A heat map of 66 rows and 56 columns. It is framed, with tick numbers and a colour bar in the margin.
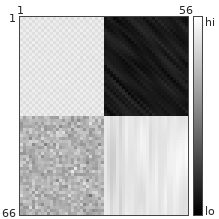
The table splits into 2 rows of 2 panels. Panel 1,1: very high, checkered, faint in contrast. Panel 1,2: very low, slanting down to the right, faint in contrast. Panel 2,1: high, fine-grained. Panel 2,2: very high, streaked downward, faint in contrast.
